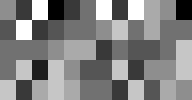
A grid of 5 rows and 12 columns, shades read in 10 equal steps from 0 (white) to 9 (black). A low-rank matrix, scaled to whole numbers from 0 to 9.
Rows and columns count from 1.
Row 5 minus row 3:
-3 2 -2 -2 0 2 -2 2 -4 0 -2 2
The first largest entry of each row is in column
4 3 7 3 2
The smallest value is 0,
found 4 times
